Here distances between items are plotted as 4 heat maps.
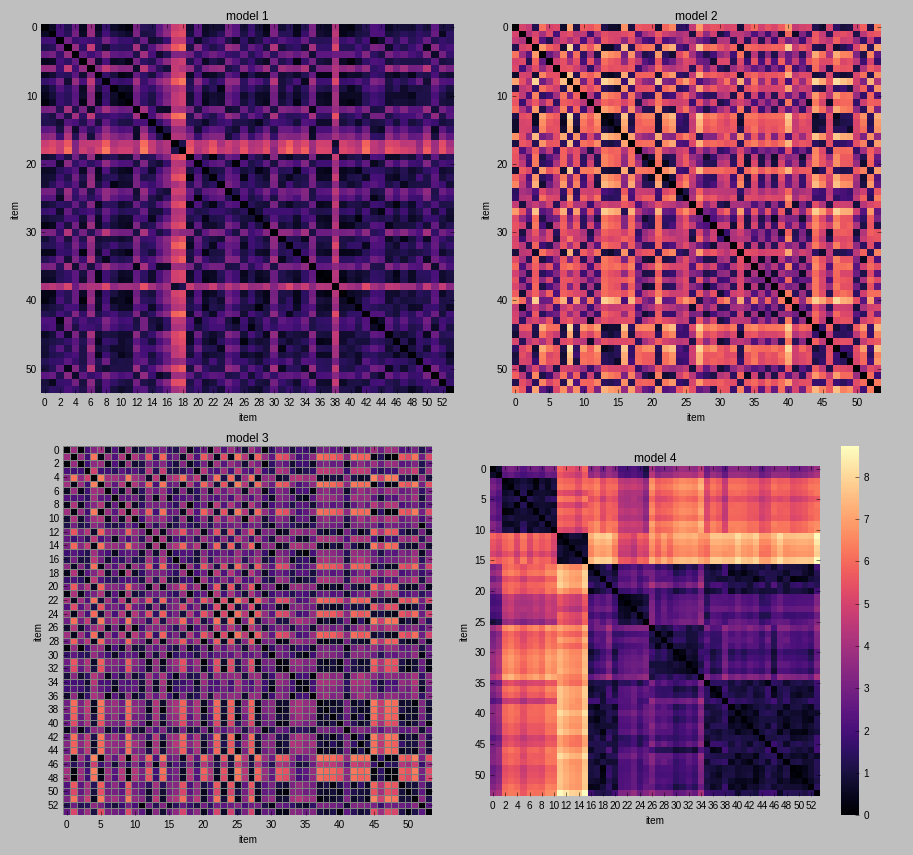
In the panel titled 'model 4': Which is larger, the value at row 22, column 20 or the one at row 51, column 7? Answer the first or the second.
the second
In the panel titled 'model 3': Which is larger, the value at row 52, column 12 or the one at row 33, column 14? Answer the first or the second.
the second
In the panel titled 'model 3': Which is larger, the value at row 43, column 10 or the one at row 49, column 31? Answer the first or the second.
the first
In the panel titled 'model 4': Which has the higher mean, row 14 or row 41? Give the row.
14
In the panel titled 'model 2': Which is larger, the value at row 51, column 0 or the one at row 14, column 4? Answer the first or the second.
the second
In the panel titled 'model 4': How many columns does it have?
54
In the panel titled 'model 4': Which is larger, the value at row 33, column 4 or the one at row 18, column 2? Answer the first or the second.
the first
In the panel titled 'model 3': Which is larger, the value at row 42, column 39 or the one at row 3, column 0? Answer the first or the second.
the second
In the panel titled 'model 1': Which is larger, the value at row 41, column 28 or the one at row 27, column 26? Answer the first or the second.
the second
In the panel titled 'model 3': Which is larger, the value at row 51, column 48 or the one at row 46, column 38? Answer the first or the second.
the first
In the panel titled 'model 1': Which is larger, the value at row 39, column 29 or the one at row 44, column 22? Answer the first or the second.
the second
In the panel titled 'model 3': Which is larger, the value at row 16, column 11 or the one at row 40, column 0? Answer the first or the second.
the second
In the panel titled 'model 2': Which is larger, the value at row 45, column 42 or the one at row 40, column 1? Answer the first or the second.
the second
